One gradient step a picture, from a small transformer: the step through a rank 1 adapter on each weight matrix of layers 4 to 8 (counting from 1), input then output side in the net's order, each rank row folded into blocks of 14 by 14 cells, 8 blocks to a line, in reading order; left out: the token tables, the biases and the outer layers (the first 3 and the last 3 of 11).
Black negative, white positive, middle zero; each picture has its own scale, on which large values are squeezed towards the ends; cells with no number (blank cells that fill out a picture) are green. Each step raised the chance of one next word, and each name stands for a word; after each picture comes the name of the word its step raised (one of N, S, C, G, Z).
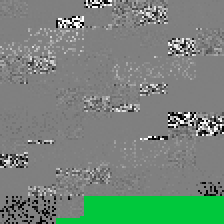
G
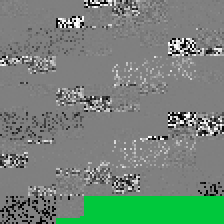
G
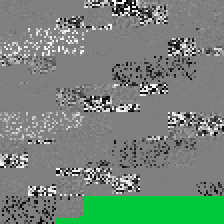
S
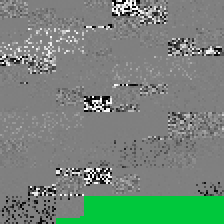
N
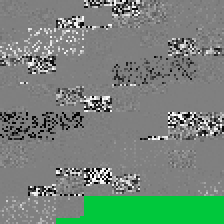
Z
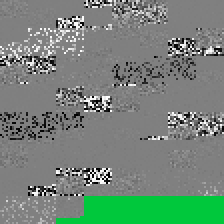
Z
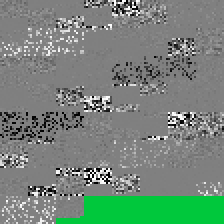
Z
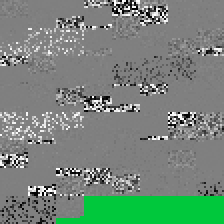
S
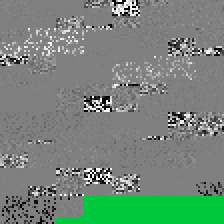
N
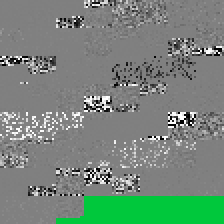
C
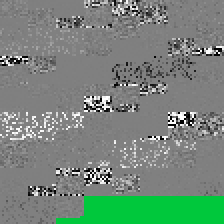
C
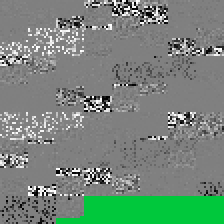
S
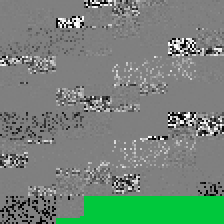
G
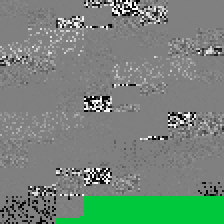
N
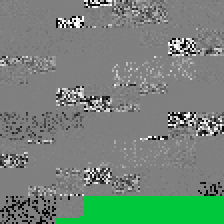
G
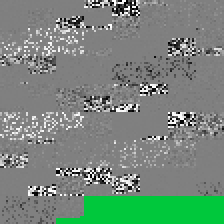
S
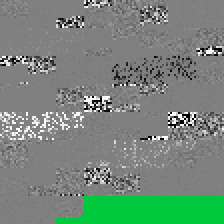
C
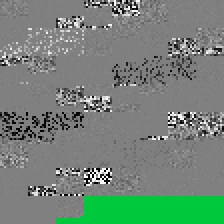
Z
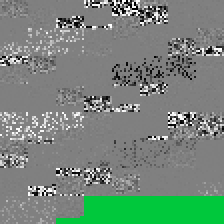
S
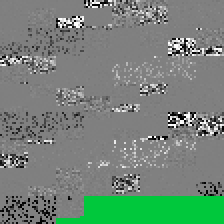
G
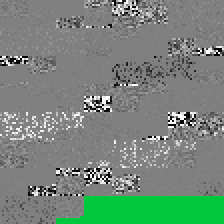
C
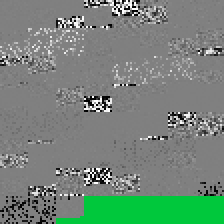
N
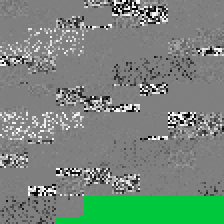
S
